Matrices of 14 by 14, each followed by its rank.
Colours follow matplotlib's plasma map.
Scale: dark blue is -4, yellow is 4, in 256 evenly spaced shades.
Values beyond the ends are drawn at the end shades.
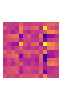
two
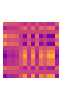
one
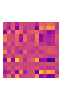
two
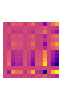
one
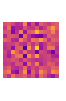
three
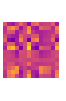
two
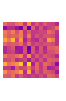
two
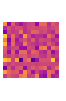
three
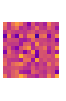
three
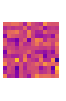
three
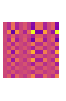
one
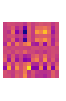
two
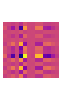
one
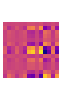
one
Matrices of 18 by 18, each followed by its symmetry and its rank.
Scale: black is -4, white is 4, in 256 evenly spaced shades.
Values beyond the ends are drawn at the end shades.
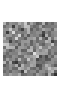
symmetric, full rank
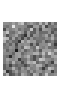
neither, full rank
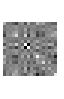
symmetric, rank three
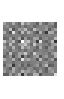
symmetric, rank three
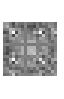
symmetric, rank three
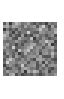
symmetric, full rank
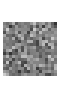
antisymmetric, full rank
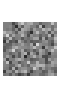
antisymmetric, full rank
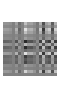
neither, rank one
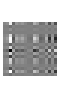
neither, rank one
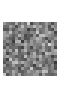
neither, full rank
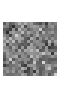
symmetric, full rank
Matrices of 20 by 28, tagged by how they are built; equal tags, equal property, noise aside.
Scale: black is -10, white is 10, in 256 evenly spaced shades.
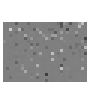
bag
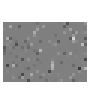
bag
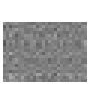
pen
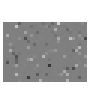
bag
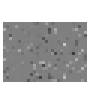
bag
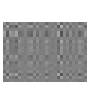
pen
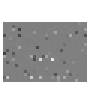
bag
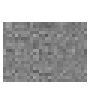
pen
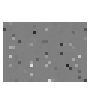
bag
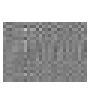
pen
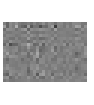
pen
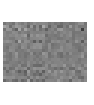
pen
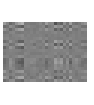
pen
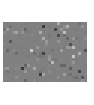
bag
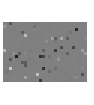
bag
